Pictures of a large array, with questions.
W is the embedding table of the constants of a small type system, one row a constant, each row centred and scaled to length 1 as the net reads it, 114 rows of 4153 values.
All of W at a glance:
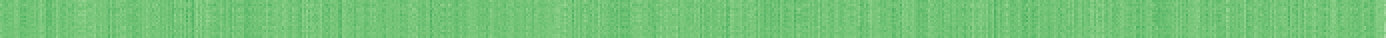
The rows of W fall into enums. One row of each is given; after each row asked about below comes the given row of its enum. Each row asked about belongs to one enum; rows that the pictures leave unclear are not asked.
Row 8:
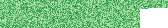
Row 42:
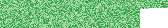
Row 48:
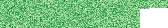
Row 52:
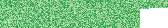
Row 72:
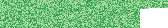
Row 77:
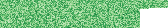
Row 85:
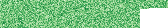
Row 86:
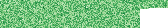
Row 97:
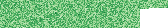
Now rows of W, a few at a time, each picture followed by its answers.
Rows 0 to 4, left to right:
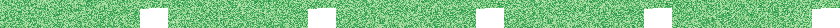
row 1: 52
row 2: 42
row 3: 42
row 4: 97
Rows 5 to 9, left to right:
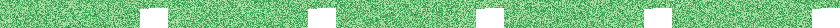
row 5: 77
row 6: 52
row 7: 97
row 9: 86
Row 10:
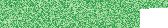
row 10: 52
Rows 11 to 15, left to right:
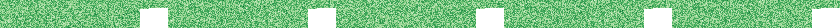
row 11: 77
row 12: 8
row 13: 42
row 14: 8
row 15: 8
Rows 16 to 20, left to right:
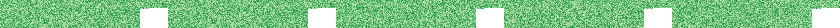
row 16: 42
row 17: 42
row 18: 8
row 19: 77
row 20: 48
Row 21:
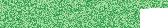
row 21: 72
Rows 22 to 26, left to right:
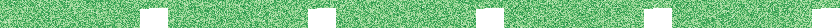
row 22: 52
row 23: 8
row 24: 86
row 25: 48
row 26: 97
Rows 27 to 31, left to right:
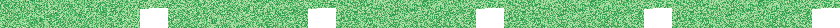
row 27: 97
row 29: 72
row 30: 72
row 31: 72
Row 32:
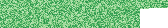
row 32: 42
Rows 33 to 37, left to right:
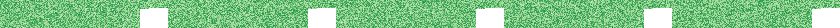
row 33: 97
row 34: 42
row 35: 52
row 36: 8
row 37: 72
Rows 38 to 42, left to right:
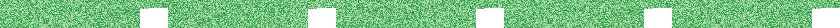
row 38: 42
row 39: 97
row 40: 8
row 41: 42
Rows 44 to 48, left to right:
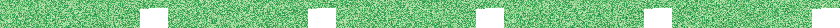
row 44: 77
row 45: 42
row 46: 52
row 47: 77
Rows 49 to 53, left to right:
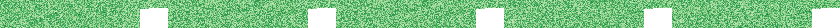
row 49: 97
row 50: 72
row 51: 72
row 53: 77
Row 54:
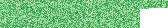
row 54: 8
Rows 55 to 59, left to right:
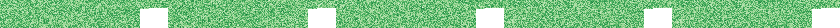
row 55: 42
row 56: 48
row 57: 86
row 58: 52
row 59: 52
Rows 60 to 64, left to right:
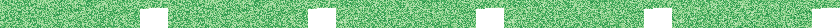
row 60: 72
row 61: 72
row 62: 52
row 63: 52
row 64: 77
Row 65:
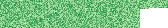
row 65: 97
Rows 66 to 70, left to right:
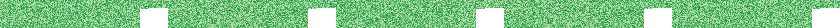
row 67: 42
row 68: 97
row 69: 42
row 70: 8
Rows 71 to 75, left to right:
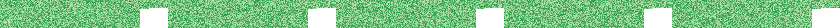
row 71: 52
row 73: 8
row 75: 97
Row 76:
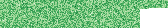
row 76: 8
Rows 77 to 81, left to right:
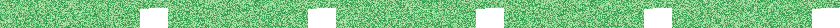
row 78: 72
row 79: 52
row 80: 72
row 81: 42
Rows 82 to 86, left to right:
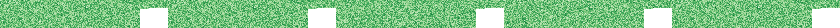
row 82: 86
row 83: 86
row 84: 77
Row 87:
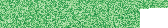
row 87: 77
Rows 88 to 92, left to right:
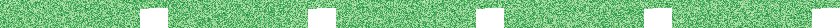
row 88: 86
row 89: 97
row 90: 8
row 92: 77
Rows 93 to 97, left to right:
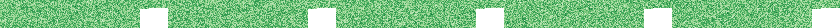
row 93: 8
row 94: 72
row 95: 77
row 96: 85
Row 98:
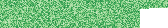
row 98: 52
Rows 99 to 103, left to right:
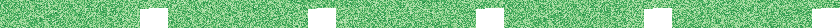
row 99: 97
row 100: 86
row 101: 52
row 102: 97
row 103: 42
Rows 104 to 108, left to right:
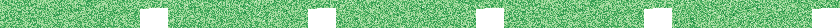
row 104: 72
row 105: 8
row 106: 86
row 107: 72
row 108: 85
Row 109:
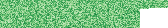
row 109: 77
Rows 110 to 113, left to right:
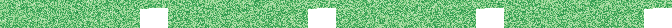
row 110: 8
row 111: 72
